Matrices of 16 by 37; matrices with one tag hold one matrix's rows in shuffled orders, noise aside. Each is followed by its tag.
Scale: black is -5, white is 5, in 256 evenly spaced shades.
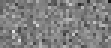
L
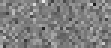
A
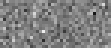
A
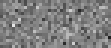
L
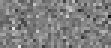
L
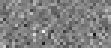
A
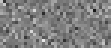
A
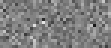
A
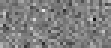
A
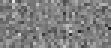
L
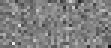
L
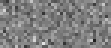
A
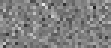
A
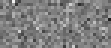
L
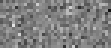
L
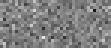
A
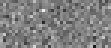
A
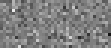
L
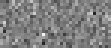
A
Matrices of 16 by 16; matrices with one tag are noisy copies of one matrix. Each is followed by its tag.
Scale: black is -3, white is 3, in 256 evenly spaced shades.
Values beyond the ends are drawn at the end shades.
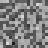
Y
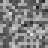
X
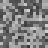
X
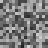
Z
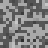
X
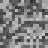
X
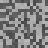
Y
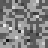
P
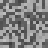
Z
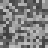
X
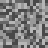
Y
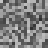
Z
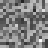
Z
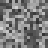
P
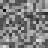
Z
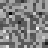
Z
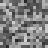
X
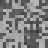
P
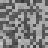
Y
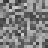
Z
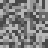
Z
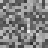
Z
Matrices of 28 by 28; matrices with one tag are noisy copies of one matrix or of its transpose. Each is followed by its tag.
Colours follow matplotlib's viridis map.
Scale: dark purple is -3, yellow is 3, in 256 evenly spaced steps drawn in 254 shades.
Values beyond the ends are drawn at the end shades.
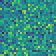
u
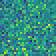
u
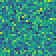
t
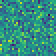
t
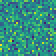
t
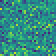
u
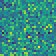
u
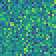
u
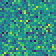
u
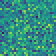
u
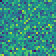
u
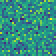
t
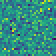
t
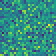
u
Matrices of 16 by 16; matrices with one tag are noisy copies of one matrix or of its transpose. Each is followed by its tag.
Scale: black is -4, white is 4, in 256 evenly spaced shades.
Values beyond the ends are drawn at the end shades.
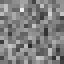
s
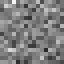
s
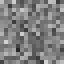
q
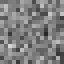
s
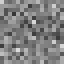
q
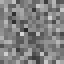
q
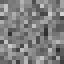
s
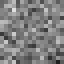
s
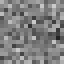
q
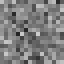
q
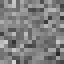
s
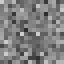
q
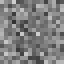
q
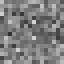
q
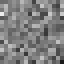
s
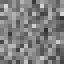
s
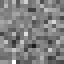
s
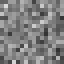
s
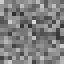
q
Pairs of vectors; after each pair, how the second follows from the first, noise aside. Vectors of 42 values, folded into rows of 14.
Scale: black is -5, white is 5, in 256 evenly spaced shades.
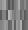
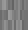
shrunk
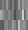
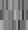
negated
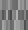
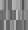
wrapped around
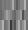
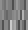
negated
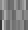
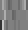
partly zeroed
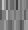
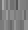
shrunk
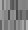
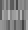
sign-scrambled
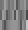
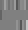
partly zeroed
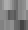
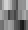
scaled up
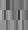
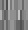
sign-scrambled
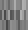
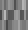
sign-scrambled
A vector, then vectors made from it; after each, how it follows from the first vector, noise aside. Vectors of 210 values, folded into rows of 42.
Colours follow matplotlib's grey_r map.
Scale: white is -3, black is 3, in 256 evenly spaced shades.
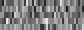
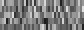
negated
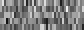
negated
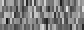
negated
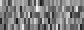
reversed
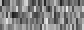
sign-scrambled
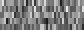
negated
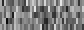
sign-scrambled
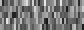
sign-scrambled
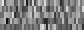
negated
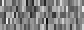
sign-scrambled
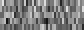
negated
